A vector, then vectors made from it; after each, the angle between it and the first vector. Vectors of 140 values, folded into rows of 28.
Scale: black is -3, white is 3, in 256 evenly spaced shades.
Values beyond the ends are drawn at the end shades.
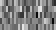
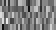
orthogonal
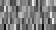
partly opposed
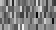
nearly parallel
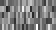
partly opposed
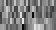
orthogonal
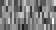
nearly opposite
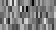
partly aligned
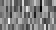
partly opposed
